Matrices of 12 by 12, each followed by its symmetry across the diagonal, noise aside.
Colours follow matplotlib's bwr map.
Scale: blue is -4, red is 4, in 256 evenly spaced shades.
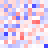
symmetric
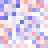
symmetric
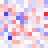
neither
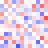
antisymmetric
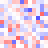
antisymmetric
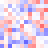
antisymmetric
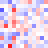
neither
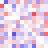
antisymmetric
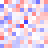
antisymmetric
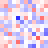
symmetric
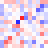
antisymmetric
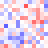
antisymmetric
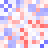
symmetric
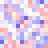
symmetric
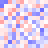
symmetric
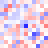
symmetric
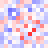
symmetric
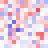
neither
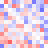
antisymmetric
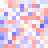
neither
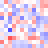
neither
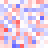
neither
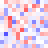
neither
